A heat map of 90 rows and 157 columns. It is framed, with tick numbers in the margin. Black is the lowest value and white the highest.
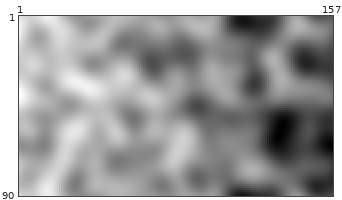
There is an overall slope up to the left. The texture varies smoothly and slowly. No single row or column stands out from its neighbours. No lone cell stands out from its neighbours.
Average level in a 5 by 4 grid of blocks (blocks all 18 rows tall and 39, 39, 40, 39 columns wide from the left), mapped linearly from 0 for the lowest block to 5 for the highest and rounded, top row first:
5322 | 5332 | 5421 | 4430 | 4431
